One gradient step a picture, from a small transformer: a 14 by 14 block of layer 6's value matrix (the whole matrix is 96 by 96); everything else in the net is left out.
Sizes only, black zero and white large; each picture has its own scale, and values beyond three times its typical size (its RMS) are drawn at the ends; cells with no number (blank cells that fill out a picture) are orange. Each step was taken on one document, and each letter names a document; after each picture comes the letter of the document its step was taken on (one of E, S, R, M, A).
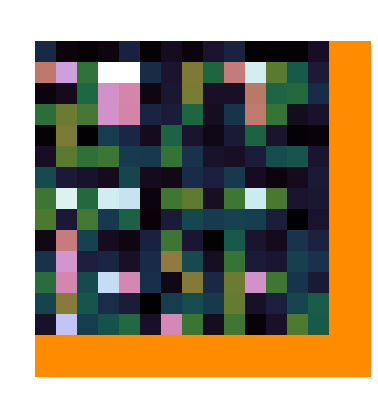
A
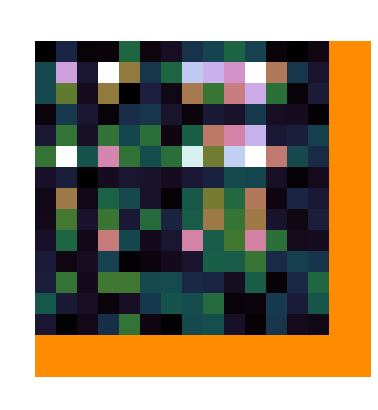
A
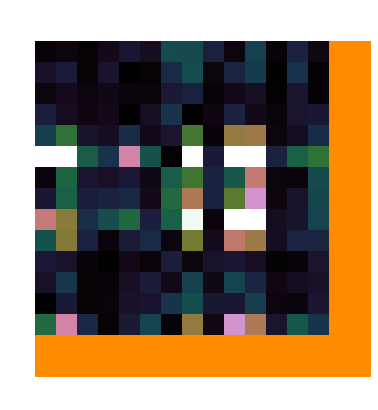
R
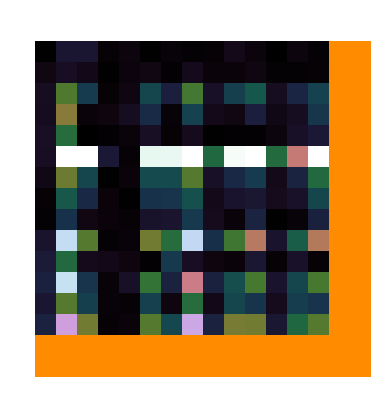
R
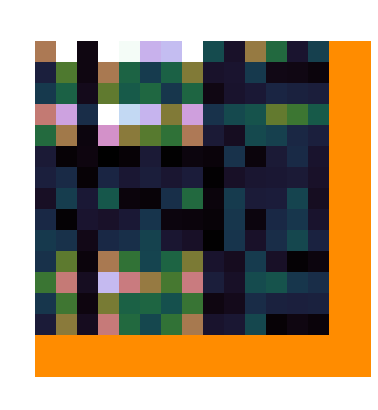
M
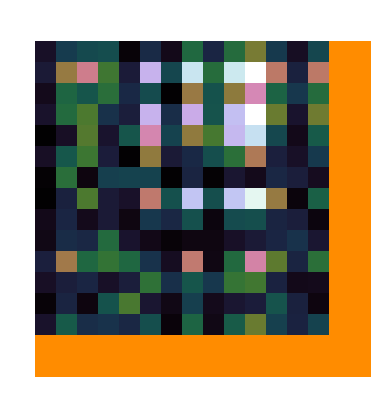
A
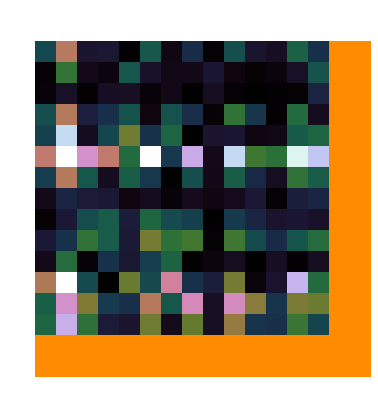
R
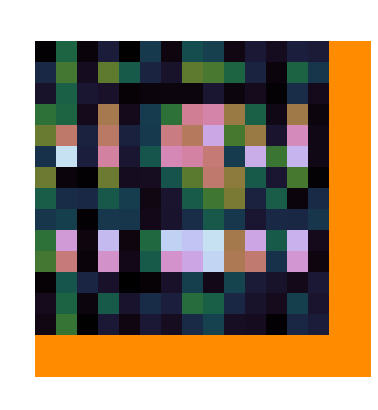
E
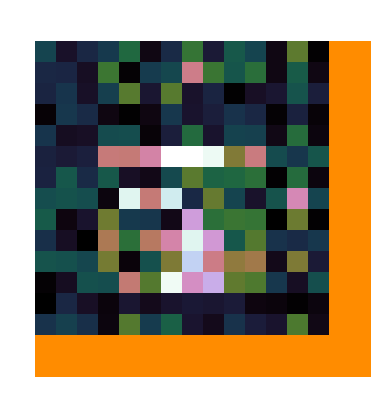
E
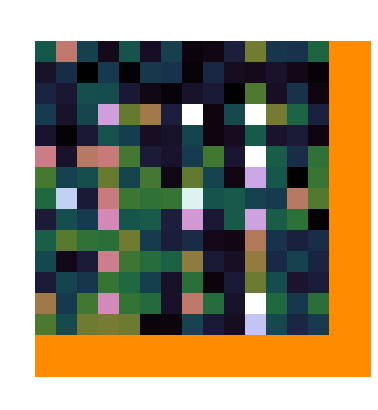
A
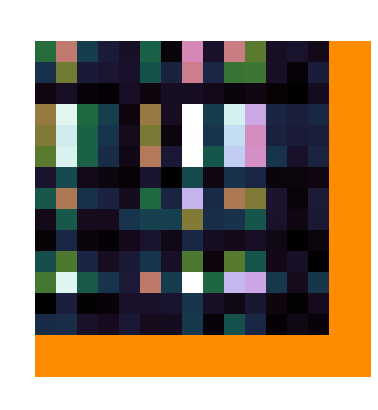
R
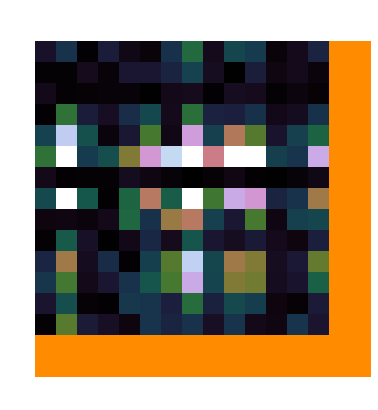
R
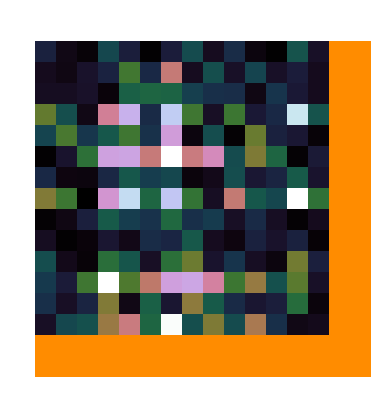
E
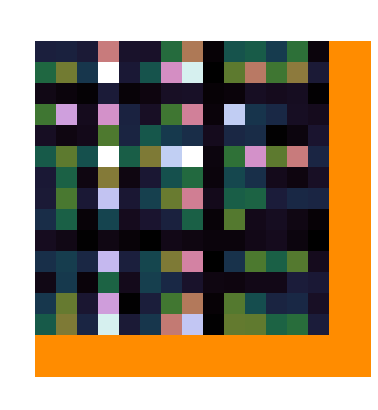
M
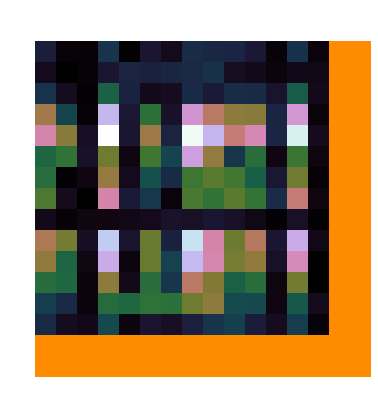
E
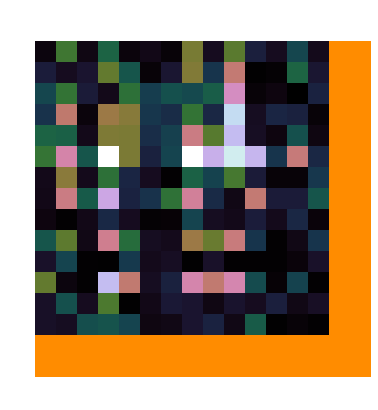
M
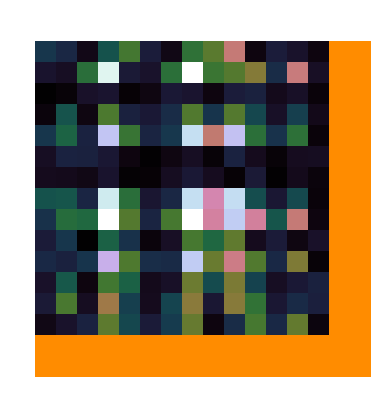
M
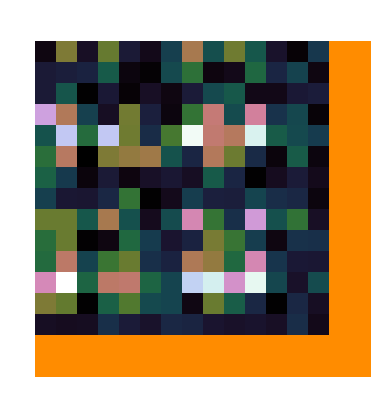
M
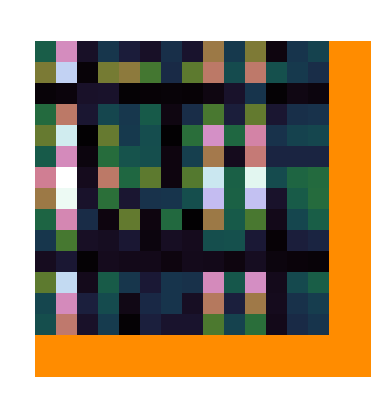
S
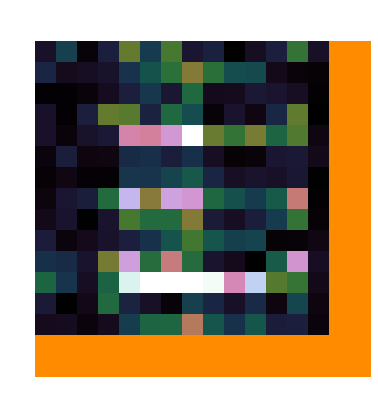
E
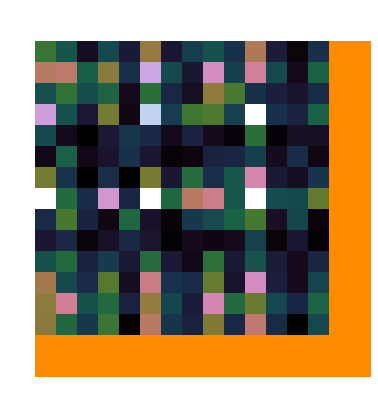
S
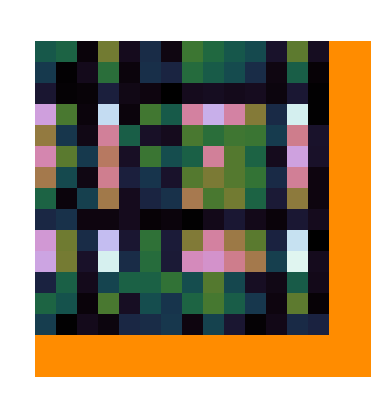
E
